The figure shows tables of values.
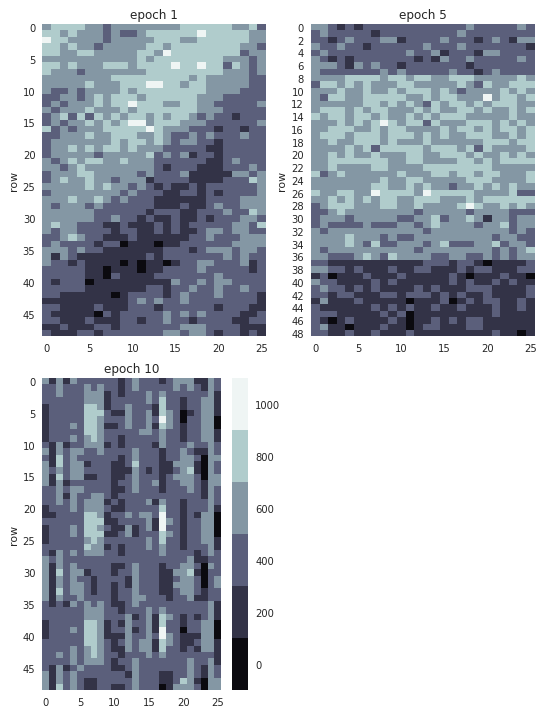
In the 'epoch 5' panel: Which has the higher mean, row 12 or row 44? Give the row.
12
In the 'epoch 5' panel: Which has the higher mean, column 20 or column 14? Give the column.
20
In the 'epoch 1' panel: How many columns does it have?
26
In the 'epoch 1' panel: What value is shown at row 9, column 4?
600
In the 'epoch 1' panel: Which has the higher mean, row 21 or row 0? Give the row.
0
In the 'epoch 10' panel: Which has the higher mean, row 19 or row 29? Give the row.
19
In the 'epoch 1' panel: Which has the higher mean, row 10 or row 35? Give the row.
10
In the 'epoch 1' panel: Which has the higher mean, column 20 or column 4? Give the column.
4
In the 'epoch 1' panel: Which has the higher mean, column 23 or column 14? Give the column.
14
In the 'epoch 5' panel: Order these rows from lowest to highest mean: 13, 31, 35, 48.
48, 31, 35, 13
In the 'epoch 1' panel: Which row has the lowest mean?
37
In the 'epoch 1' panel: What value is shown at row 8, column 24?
400
